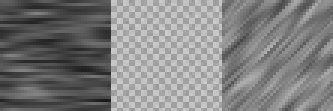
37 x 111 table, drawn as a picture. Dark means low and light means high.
It is made of 1 by 3 panels. Panel 1,1: low, streaked across. Panel 1,2: high, checkered. Panel 1,3: middling, slanting up to the right.
